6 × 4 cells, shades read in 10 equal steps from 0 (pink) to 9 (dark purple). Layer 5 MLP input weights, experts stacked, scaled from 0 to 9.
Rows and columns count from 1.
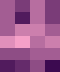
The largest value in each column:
8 8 5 9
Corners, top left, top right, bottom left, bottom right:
4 6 8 9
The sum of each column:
26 28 20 31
